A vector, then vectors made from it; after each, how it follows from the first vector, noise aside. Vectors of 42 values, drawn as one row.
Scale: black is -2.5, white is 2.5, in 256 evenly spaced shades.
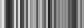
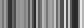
reversed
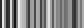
sign-scrambled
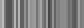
shrunk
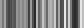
reversed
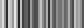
sign-scrambled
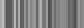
shrunk
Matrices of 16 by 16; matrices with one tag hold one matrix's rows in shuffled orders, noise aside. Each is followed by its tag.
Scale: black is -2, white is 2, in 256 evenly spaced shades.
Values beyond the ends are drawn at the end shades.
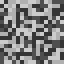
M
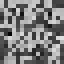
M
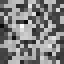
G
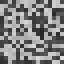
M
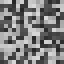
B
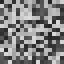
M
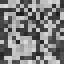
G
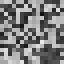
B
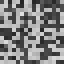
B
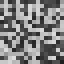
B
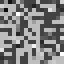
B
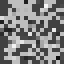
G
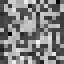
G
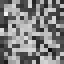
G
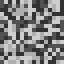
M
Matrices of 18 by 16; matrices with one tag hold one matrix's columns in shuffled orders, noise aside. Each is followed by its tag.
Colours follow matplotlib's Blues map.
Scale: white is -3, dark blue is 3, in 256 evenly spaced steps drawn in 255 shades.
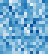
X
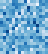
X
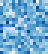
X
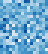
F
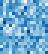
X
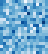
X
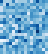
F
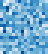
X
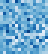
F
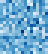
X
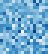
F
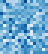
F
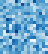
F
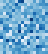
F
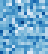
X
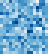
X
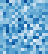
F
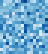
F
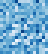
F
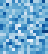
F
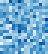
F
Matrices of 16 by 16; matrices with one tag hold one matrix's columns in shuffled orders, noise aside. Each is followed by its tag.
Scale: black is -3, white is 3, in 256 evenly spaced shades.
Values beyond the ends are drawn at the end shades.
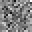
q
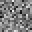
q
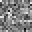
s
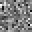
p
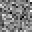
q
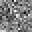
q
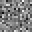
q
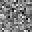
q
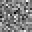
q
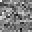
s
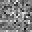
s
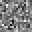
p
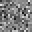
q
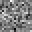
s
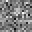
s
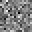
q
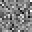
q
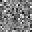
q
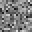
q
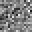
q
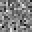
p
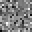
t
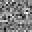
s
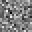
q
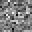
s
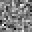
p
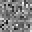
p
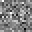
s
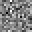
q
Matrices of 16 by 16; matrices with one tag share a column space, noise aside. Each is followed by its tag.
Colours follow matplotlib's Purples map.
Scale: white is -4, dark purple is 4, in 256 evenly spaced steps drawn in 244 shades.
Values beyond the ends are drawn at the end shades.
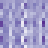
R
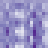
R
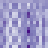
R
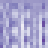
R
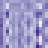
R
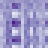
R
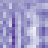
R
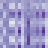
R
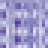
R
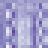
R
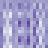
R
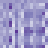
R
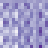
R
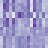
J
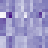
J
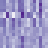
J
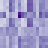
J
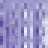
R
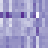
J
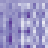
R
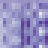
R
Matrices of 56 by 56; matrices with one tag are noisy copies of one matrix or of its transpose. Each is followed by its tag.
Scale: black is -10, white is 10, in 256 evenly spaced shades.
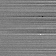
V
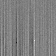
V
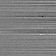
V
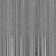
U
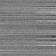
U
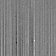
V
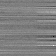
U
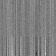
U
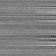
U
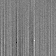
V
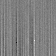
V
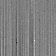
V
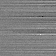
V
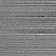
V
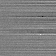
V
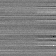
U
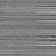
U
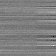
U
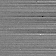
V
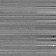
U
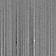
V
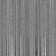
U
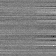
U
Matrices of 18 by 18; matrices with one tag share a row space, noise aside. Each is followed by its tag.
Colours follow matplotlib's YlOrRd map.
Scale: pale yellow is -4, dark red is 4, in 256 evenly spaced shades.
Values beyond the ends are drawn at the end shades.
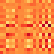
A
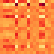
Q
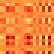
A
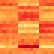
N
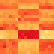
N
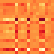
Q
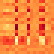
Q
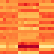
N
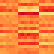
N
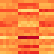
N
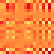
A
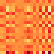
A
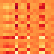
Q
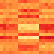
N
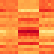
N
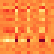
Q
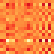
A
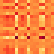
Q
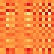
A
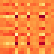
Q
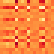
Q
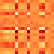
Q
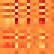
Q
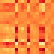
Q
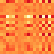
A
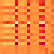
Q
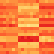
N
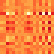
A
